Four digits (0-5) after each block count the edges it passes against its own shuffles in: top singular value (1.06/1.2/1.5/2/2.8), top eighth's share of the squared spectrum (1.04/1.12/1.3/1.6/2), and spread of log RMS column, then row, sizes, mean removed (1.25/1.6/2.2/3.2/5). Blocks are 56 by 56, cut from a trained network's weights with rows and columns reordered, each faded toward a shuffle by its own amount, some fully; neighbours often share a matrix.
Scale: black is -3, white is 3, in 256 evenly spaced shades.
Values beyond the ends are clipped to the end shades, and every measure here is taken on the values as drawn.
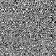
3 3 1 2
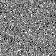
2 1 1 0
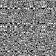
4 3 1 2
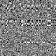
4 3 1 2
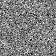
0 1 0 0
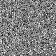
1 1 0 0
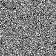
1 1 0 0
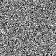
2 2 0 1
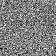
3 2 0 1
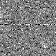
3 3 1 1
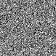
0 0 0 0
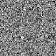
3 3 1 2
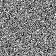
0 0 0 0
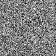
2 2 0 0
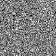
3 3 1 2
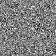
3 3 0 2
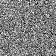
0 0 0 0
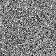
0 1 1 0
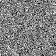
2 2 0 1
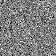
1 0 0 0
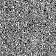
1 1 0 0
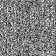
3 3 0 1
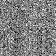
3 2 0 0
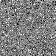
2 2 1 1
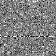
3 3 1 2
